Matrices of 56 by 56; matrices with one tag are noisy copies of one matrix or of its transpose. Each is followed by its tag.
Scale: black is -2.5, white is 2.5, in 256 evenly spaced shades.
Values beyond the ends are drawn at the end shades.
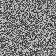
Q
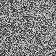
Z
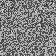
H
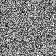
H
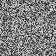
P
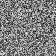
H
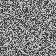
Q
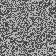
H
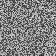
H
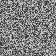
Q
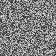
Z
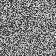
Z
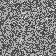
P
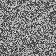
P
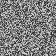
Q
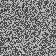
Q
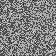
Z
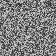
P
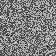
Z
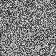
Z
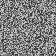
H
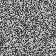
Q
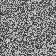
H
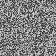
H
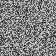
Q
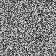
H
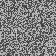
H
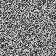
Q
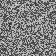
P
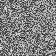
Z
